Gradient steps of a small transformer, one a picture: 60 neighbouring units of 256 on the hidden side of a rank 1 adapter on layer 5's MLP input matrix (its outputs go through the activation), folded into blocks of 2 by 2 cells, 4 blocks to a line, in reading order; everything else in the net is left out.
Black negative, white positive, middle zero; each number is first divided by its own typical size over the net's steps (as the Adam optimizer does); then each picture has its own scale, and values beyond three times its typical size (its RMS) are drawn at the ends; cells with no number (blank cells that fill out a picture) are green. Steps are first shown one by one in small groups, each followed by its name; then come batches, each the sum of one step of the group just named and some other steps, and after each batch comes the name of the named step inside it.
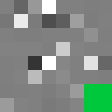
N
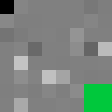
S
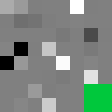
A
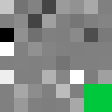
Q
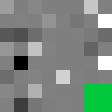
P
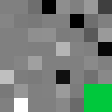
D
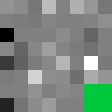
A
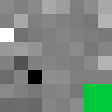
P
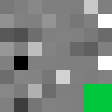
P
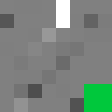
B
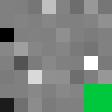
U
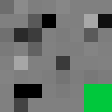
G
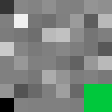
G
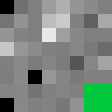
B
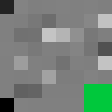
G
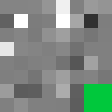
B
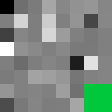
U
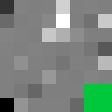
B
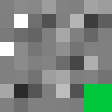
G
